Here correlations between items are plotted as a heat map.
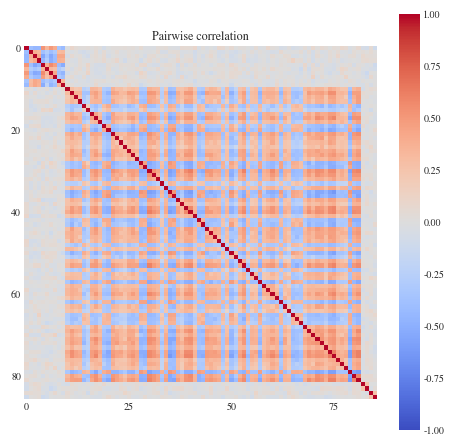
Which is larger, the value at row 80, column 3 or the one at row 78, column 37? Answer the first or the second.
the second
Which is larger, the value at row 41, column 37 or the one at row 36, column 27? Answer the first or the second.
the first
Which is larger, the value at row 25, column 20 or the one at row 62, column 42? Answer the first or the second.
the second
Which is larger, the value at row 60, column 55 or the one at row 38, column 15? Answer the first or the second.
the first
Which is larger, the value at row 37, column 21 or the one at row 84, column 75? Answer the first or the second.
the first
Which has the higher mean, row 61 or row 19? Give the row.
61
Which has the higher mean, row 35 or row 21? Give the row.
21
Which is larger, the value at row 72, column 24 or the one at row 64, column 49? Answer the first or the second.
the first
